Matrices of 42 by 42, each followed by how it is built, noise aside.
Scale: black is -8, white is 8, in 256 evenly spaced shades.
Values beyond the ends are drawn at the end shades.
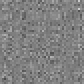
low rank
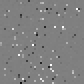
sparse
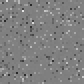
sparse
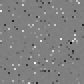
sparse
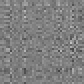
low rank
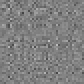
low rank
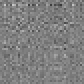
low rank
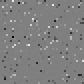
sparse
